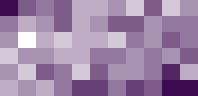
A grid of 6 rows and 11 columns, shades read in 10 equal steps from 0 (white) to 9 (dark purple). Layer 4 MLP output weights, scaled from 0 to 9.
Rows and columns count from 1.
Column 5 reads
3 3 3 3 2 7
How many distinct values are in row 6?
6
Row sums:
50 51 37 45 49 65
